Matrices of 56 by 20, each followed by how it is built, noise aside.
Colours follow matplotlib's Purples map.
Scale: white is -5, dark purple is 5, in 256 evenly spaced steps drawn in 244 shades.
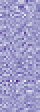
low rank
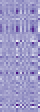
low rank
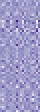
low rank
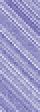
Toeplitz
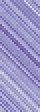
Toeplitz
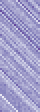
Toeplitz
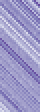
Toeplitz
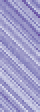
Toeplitz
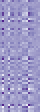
low rank
